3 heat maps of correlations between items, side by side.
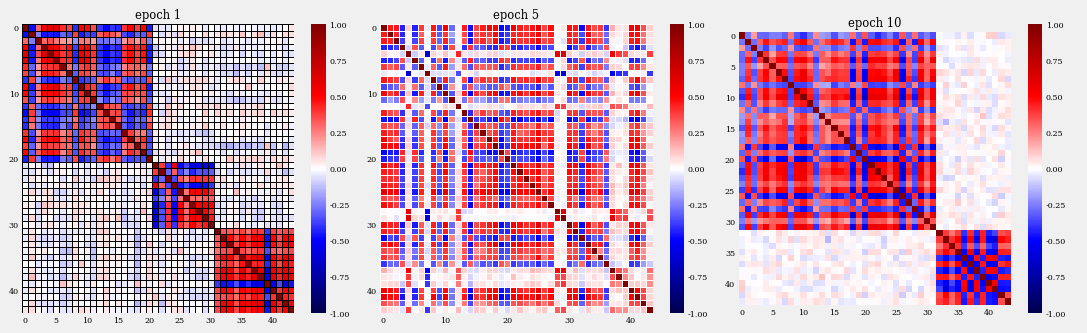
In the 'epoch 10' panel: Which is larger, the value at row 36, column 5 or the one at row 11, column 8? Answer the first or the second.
the first
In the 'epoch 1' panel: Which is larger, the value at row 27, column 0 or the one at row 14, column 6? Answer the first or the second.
the first
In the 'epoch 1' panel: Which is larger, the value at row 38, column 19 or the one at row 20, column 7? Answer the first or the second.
the first
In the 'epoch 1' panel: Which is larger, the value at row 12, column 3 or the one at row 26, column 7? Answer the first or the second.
the second
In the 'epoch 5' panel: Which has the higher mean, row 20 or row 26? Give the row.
26
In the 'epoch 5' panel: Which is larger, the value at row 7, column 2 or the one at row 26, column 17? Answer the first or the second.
the second
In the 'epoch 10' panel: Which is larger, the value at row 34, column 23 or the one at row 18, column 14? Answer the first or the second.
the first
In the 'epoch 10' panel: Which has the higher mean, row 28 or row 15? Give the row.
15
